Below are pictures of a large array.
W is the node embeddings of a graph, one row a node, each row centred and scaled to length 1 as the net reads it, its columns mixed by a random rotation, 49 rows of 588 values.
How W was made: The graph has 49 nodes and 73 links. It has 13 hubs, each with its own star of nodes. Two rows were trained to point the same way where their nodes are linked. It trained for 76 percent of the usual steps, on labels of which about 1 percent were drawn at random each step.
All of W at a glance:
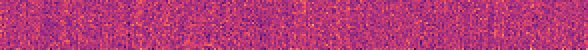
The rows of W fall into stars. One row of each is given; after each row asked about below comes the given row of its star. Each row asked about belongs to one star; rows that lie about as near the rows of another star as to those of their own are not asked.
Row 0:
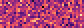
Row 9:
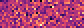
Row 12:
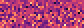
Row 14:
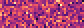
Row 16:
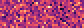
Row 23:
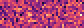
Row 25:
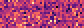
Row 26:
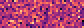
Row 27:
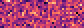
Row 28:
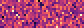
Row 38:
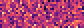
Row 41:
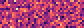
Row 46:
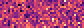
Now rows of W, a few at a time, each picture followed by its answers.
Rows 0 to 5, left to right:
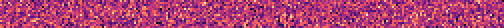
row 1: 28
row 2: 41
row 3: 26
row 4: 23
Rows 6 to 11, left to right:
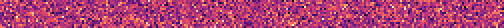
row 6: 26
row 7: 46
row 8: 26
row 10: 41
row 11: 38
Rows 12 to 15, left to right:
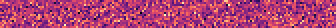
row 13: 0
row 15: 9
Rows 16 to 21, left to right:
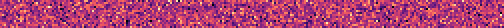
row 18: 25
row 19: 38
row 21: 0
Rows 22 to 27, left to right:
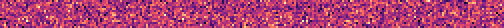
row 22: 16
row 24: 12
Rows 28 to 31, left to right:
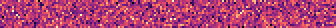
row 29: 46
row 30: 38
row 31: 16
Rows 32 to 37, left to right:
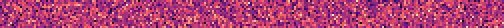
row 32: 23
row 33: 12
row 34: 16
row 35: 28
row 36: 23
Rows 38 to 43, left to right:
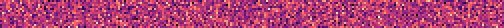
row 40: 14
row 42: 14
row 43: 27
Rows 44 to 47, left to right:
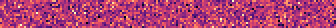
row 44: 25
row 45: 0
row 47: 26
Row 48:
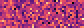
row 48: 28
